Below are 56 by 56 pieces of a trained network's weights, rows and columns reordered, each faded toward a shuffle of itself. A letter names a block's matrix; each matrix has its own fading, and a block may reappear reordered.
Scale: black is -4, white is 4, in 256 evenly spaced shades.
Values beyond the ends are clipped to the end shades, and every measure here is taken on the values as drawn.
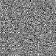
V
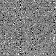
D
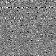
V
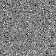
D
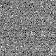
D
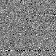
V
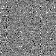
D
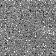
D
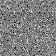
D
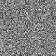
V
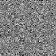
V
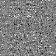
D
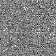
D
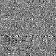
V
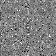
D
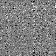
D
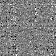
D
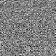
V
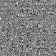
D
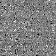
D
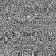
V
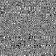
V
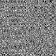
V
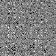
D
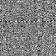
V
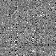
D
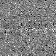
D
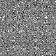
D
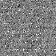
D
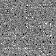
D
